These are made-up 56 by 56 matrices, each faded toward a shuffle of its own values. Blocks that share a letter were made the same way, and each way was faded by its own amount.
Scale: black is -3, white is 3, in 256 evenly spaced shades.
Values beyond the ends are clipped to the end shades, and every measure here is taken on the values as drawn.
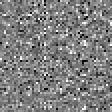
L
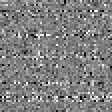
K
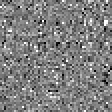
L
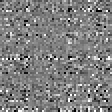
K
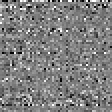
K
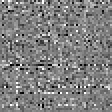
K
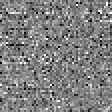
L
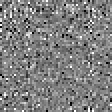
L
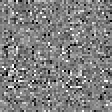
L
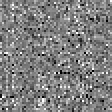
L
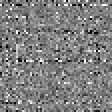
K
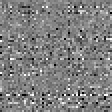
K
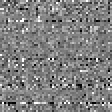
K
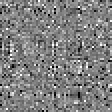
L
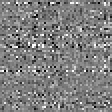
K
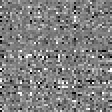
K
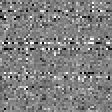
K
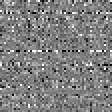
K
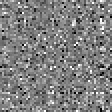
L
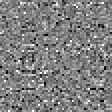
L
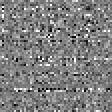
K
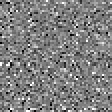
L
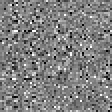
L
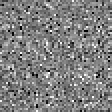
L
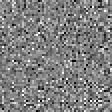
L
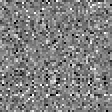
L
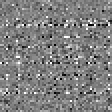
K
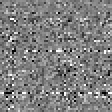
K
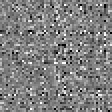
K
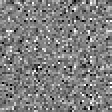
L
